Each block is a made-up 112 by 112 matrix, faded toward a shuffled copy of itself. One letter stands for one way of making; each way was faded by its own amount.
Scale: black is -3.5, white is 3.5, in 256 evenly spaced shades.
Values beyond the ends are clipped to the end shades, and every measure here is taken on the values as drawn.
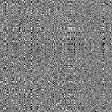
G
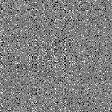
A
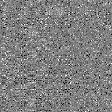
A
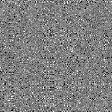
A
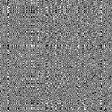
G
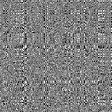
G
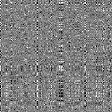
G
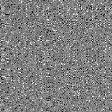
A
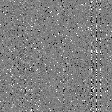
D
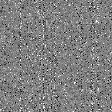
D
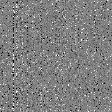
D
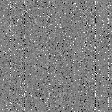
D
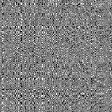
G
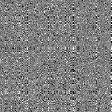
G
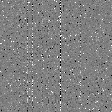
D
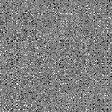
A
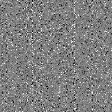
D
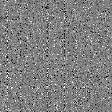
D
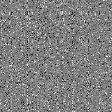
D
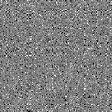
A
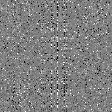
D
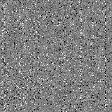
D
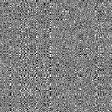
G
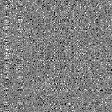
A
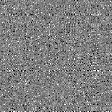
A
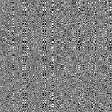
G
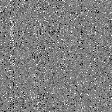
D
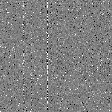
D
